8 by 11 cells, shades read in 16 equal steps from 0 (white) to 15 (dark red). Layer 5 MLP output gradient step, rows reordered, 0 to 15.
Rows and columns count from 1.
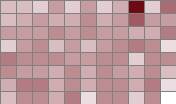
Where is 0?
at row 8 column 11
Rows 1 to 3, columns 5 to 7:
3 6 3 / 5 7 5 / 6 7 6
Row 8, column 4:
5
